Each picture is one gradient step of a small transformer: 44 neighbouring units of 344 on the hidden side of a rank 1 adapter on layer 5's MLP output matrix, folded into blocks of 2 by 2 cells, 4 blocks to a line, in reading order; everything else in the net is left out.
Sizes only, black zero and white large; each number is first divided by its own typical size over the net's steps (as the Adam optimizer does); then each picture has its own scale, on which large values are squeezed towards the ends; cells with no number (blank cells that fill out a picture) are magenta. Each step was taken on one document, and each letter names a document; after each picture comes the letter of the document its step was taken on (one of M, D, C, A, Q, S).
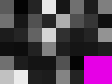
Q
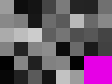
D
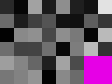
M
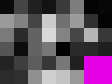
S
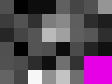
M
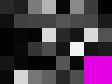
Q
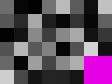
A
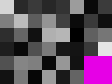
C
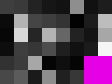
C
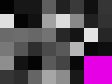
S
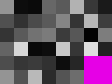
A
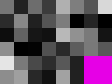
M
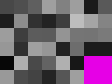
D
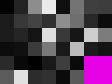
Q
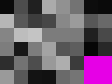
D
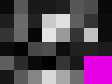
S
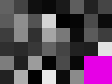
C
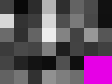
S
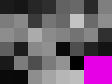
D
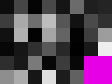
C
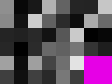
A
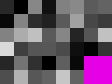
D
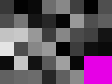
D
